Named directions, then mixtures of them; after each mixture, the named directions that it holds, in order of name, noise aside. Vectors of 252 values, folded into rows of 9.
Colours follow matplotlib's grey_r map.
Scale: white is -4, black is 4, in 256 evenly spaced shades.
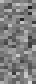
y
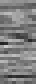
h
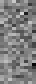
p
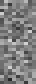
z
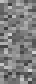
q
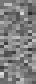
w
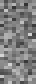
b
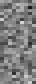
y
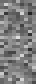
w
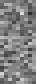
w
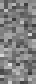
b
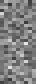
z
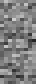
b, h, y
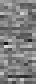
h, w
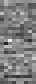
h, w, z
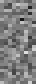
y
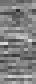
h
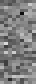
h, p, w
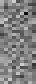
p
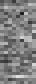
h, p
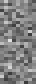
q, w, z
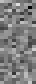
y
